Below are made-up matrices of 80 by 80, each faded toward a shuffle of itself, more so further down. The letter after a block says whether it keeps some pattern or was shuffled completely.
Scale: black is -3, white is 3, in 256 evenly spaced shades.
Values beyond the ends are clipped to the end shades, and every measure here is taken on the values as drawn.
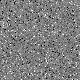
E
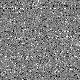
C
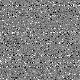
C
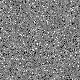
E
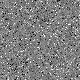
E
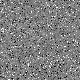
E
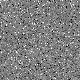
E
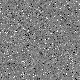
E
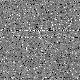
C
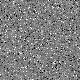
E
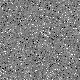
E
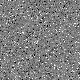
E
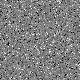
E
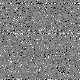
C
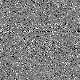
C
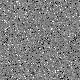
E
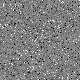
E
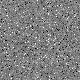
E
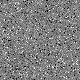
E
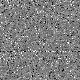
C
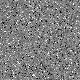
E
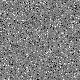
E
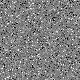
E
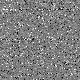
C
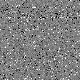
C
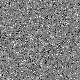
E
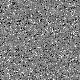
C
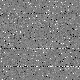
C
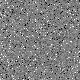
E
